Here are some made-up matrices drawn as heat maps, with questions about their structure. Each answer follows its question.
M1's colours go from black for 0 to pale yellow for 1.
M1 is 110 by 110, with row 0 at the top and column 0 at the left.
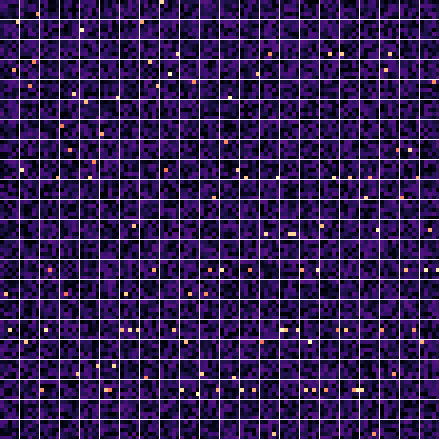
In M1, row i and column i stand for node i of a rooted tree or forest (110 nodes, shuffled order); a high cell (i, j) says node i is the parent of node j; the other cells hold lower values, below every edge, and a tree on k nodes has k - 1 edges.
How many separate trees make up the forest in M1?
2
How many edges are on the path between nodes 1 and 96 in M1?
6
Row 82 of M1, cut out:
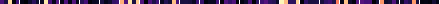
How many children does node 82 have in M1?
13
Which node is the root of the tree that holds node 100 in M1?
0
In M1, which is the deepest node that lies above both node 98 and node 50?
93
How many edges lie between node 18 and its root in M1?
3
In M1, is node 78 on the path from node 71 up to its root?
no
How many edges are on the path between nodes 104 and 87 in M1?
2
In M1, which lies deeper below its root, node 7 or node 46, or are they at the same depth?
node 7
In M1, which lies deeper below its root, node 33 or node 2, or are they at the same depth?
node 33
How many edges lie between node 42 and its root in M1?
4
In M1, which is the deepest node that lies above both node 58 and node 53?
49
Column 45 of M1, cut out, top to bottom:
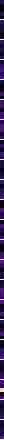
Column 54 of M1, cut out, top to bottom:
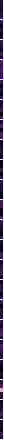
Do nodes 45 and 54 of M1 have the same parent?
yes
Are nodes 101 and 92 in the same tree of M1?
yes
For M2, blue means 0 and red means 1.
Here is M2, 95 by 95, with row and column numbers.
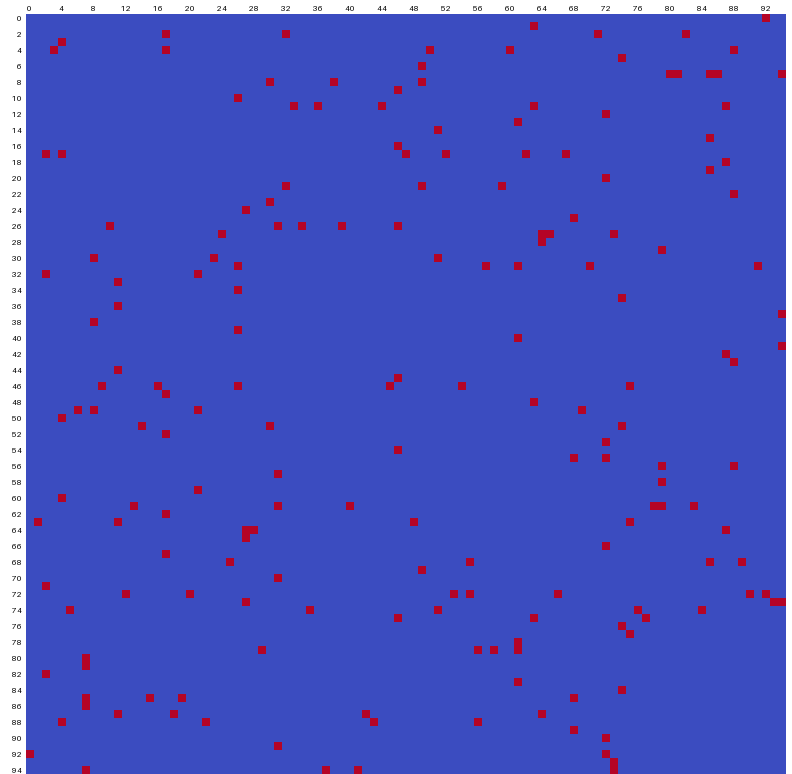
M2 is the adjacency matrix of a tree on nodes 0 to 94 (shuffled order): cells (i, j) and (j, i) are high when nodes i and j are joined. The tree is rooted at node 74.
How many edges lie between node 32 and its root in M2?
6
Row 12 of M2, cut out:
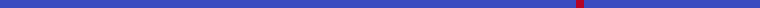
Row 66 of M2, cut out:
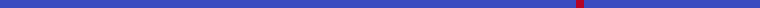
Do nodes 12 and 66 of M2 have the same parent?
yes
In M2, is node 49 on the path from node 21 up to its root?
yes
